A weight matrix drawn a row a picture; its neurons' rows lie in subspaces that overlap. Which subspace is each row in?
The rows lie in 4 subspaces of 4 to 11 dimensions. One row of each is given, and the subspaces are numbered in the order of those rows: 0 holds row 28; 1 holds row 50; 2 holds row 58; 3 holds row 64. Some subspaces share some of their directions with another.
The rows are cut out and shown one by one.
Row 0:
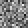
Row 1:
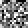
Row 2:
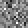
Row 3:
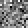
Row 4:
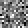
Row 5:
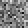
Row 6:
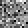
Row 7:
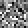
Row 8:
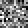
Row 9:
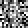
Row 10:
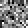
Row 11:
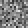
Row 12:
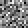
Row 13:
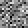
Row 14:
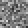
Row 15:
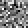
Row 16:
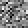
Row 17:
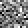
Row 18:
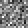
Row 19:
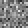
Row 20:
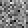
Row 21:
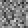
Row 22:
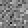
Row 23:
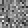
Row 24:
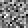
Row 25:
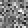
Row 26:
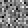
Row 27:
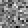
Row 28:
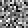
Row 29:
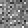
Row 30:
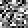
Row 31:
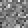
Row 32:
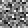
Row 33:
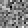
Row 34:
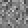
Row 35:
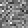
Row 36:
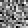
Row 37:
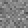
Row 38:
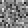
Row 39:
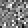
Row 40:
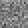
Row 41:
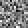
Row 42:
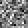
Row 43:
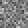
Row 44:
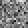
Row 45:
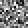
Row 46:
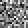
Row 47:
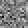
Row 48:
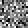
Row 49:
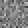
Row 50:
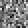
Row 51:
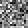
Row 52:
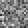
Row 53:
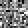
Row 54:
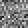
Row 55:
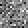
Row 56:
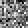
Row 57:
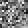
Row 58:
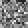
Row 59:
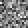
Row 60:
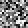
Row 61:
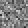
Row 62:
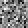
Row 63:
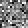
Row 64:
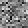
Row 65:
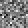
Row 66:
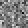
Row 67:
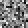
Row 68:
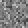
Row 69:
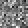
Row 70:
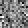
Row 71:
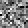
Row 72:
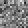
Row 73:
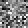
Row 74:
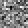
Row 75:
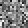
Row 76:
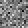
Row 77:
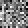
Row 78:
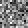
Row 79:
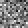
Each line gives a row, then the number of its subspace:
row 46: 1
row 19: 2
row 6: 2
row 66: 1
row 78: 2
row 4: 1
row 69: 1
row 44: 2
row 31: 1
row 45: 1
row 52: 1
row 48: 0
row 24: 2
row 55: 2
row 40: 1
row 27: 1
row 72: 0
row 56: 2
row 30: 2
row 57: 3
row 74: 1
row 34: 3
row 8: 1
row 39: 1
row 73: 3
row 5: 1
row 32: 1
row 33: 1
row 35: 3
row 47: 1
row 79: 2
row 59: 1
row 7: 1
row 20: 2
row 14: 3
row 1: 2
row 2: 1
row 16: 3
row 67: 1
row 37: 0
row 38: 1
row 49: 2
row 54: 1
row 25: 1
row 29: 2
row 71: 1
